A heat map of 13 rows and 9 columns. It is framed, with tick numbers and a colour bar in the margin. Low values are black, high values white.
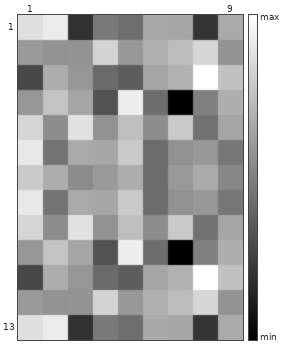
The top and bottom halves mirror each other. No row or column stands out. On average the colour sits 60% of the way up the scale. The texture is fine-grained noise.
